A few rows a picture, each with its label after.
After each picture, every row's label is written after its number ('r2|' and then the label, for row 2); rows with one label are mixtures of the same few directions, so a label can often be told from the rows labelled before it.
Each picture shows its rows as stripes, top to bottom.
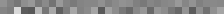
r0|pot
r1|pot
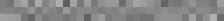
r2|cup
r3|cup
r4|cup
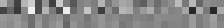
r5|pot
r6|cup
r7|cup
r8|cup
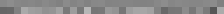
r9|cup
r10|cup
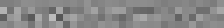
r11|cup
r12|pot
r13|pot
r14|cup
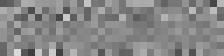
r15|cup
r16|cup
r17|cup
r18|pot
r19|pot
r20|pot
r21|pot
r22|pot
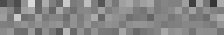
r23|cup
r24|pot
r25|pot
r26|cup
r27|cup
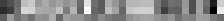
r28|cup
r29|cup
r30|pot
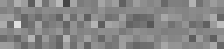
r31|cup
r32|pot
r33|cup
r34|pot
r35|cup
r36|cup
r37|cup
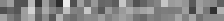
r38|cup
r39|cup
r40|pot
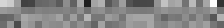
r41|cup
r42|cup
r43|cup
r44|pot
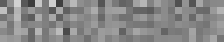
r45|pot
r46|pot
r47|pot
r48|pot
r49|cup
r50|cup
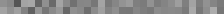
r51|pot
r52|cup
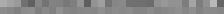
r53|cup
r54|pot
